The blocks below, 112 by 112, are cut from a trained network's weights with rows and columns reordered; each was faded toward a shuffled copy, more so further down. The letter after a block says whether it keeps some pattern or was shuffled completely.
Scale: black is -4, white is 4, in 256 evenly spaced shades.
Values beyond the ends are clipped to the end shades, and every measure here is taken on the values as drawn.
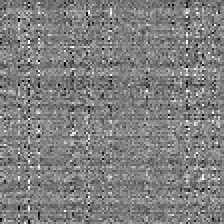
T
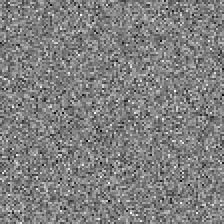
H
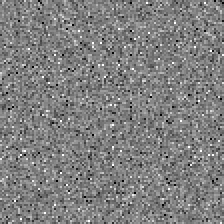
H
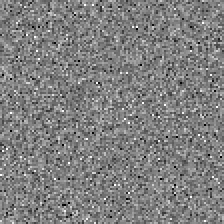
H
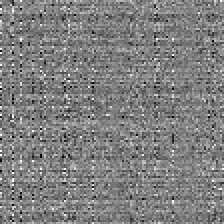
T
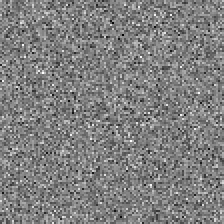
H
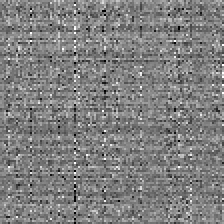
T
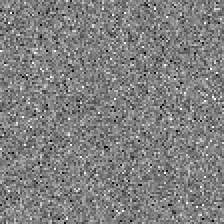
H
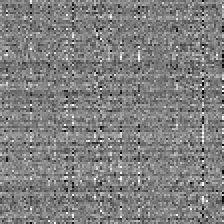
T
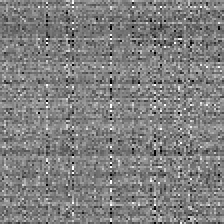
T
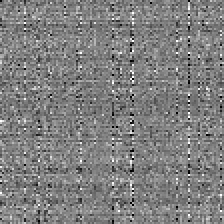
T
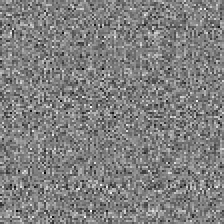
T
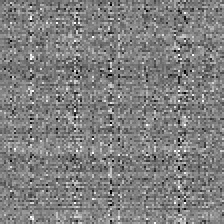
T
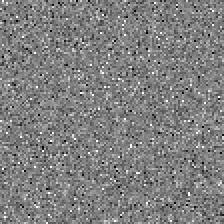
H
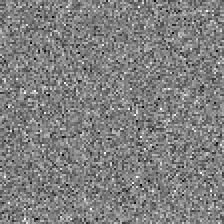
H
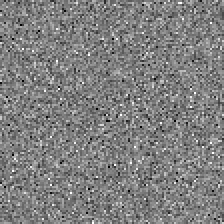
H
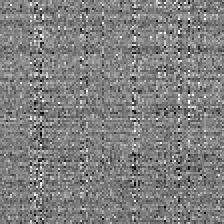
T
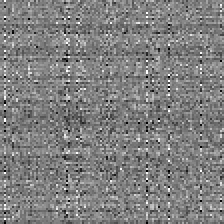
T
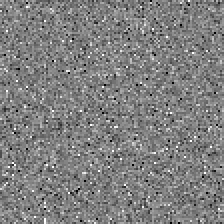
H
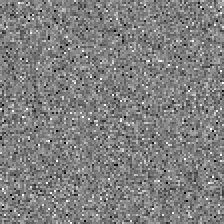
H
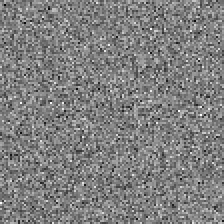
H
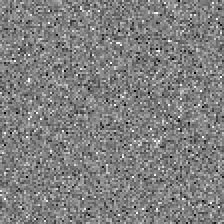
H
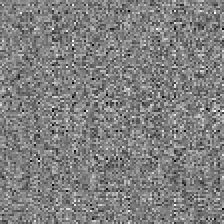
T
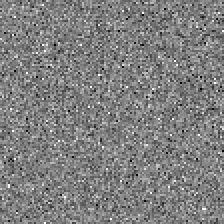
H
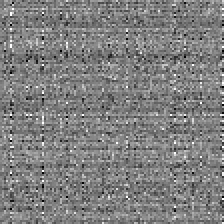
T
